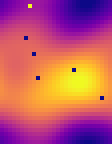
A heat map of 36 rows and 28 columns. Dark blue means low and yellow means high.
The ninth with the highest average is the middle right. Six lone cells stand out: one far higher and five far lower than their neighbours. The top right is the ninth with the lowest average.
